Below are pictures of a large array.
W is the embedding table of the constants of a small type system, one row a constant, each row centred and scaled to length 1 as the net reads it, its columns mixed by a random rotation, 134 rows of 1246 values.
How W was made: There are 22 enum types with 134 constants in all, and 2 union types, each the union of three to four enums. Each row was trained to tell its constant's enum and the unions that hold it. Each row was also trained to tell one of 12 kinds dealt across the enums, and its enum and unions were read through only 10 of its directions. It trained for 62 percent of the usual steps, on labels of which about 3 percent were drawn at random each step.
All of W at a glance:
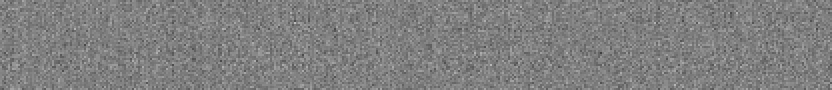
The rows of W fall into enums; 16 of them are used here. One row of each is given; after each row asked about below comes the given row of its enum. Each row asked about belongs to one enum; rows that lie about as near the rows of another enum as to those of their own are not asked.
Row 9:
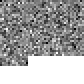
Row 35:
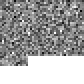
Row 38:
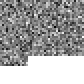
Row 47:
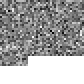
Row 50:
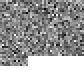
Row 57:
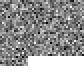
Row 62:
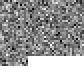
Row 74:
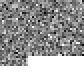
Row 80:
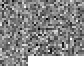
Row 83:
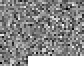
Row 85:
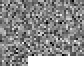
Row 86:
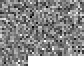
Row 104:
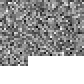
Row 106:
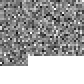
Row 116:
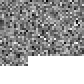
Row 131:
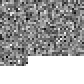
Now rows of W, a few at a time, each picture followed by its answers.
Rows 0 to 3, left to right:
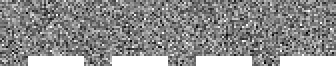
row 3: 74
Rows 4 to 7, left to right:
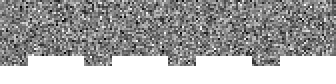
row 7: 80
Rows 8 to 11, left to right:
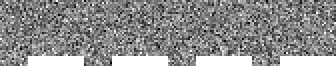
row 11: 35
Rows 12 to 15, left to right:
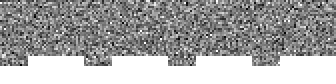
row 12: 104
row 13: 38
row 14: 38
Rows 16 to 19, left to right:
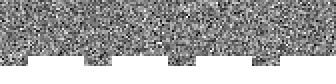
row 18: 57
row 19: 86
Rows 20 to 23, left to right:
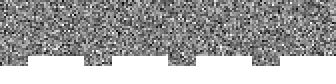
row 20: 83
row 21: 62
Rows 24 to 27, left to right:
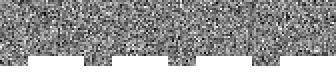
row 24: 80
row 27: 85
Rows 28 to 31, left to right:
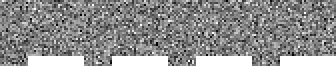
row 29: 9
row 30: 106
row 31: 83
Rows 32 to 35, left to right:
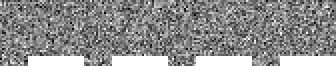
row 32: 104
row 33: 50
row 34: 57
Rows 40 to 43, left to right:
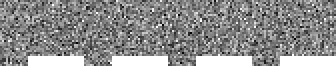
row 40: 83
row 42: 116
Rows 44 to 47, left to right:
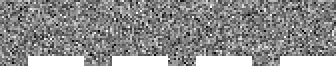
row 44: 116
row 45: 85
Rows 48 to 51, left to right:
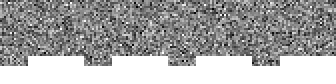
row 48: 104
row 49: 131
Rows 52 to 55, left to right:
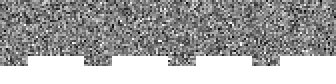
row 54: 106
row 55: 50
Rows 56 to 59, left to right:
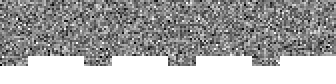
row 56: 116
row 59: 38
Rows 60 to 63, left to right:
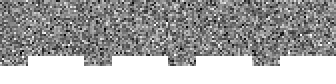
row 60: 106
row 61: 35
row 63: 74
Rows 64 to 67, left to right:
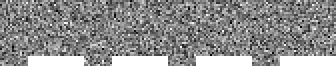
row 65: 85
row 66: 35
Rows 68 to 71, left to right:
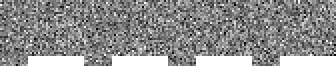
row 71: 74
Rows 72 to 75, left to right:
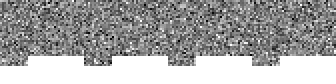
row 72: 50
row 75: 74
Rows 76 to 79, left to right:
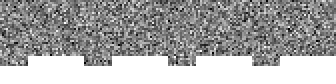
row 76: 9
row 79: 50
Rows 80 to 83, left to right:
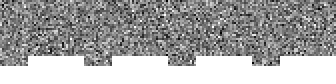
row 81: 9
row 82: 57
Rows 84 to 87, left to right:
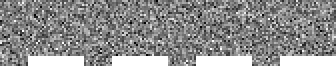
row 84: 116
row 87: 116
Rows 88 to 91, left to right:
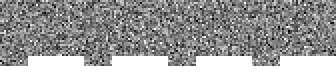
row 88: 106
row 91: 50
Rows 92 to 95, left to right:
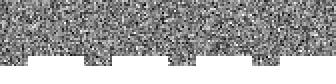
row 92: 74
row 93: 9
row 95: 131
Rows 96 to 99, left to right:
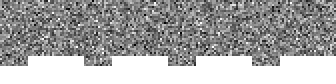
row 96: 83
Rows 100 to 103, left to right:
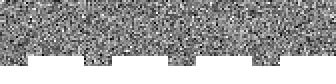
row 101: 104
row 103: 38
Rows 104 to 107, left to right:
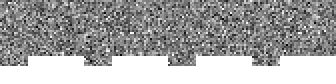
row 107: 50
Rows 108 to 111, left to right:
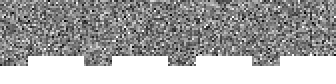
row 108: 86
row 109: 47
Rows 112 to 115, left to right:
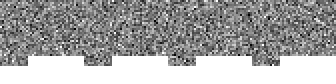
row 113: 38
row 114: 74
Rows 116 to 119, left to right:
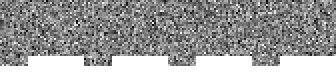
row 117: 104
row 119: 35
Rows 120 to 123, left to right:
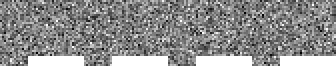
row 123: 116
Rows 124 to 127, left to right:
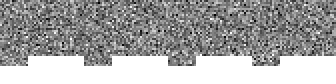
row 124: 80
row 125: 35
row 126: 38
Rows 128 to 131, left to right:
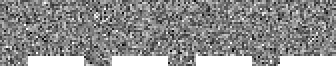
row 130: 57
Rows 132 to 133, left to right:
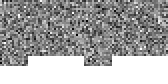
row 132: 104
